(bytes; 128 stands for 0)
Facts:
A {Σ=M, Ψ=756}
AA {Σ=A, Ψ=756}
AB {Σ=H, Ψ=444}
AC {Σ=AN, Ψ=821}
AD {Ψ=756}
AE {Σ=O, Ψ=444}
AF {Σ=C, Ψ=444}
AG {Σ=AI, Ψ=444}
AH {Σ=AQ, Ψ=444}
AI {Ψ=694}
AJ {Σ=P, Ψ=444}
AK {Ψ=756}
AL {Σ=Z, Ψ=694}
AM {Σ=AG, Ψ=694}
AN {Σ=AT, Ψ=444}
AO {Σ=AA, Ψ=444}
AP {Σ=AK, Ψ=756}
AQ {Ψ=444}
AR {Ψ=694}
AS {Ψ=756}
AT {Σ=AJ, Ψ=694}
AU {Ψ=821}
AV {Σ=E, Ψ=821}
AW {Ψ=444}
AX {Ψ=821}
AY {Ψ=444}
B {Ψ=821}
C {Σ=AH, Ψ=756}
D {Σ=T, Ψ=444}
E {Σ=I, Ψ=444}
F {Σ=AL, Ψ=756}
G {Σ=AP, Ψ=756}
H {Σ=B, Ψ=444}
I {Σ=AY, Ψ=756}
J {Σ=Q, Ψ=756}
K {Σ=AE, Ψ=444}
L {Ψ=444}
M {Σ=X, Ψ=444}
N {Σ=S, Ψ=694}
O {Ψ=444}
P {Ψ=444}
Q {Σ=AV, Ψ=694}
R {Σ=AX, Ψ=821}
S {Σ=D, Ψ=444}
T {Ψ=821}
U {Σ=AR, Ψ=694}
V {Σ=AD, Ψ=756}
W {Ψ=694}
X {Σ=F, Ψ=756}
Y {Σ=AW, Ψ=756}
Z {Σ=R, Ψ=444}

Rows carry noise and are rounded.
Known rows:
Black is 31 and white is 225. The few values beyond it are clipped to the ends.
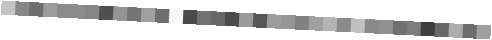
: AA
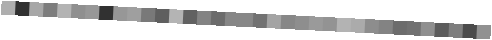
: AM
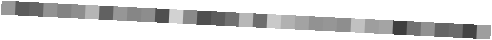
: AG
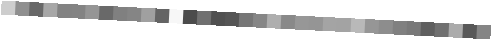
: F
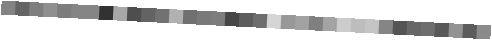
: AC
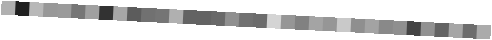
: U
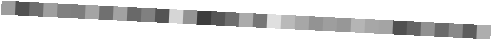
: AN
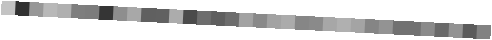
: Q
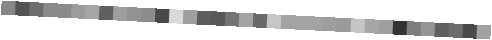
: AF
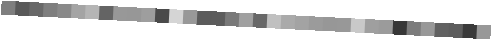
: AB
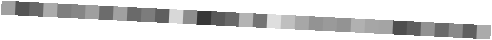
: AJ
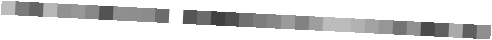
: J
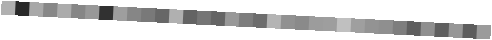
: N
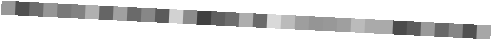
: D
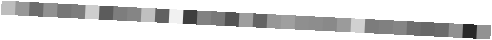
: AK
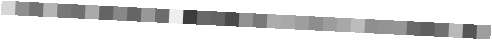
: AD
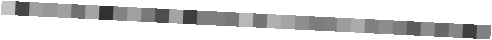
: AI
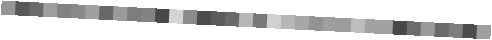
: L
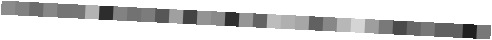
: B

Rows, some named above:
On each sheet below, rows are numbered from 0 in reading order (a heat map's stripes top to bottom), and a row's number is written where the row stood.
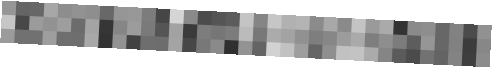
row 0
AE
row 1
AI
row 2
T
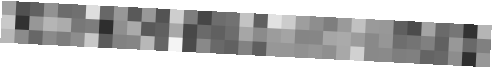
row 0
AW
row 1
Q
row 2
AP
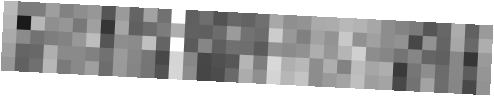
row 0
V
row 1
U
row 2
G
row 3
E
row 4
Z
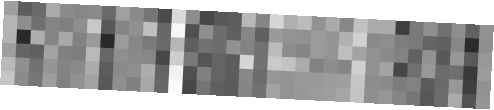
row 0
E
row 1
AP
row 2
N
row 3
AQ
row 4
C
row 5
AS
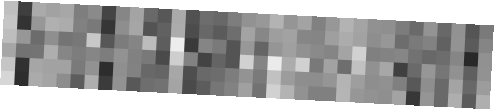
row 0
AL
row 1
Q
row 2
AK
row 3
AY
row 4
AT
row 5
AR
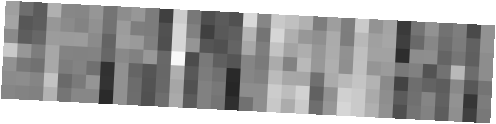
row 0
O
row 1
M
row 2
K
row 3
I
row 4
AV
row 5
AX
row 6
R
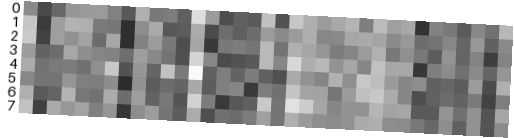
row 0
AO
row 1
Q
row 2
AI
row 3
E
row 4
Y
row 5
AU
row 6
P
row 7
W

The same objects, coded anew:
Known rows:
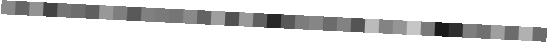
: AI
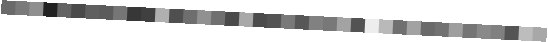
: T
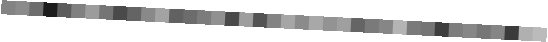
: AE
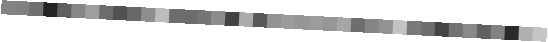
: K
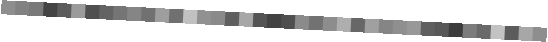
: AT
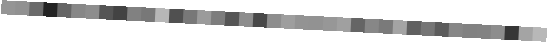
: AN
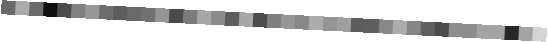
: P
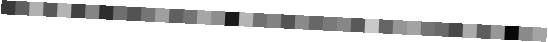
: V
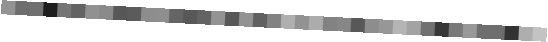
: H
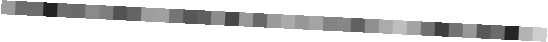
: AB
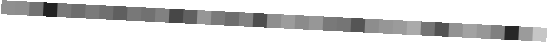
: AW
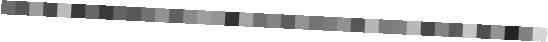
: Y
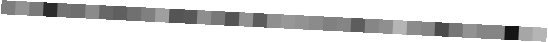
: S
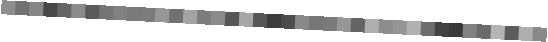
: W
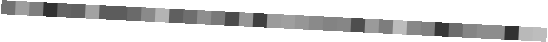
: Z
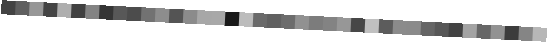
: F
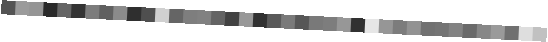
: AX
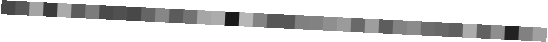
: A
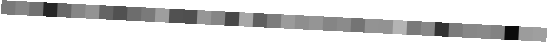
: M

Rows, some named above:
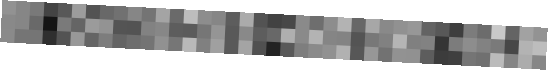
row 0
AT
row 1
AQ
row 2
AR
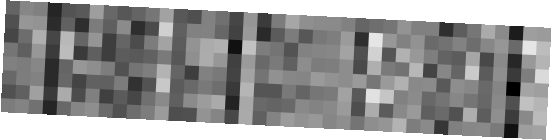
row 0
AY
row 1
AX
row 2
J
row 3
AP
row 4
AO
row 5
AU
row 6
AS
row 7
M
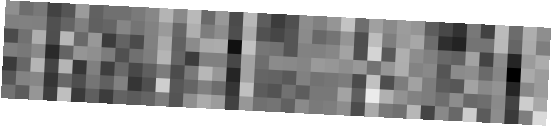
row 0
U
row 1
AL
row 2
J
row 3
AO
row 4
AD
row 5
AV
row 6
AP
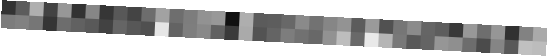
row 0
I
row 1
AC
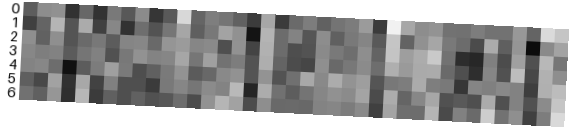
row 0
R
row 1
V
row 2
AM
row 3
N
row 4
O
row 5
C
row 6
AK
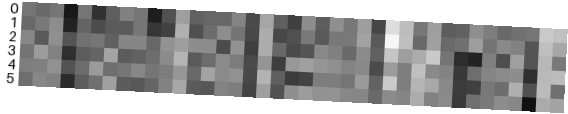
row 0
B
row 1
T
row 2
AM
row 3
Z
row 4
Q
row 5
E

